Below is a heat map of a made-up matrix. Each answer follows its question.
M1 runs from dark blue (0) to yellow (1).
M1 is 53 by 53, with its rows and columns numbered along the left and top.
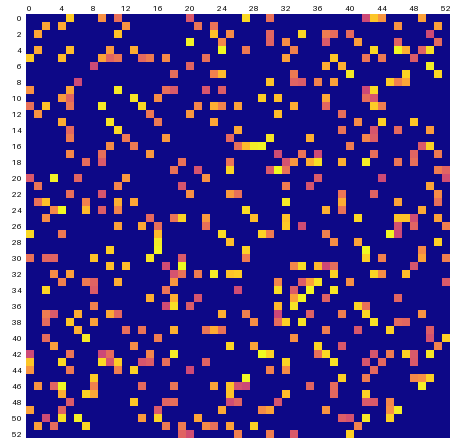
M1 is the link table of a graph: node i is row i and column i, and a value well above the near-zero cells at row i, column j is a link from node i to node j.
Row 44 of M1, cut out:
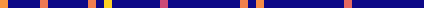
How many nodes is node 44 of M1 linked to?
8
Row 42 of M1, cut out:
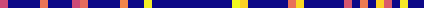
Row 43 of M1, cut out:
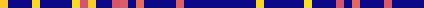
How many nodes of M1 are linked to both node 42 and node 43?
5
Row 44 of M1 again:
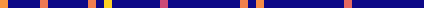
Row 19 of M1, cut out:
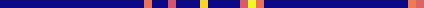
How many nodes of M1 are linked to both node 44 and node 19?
2
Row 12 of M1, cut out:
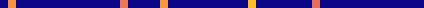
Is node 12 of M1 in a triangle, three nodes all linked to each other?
no
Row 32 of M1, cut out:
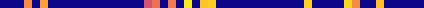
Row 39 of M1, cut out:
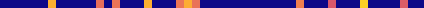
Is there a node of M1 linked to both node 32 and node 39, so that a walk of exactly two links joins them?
yes
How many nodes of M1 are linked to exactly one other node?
0
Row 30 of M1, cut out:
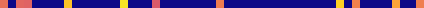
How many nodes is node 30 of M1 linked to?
11
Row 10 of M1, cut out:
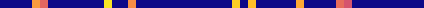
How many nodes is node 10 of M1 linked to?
9
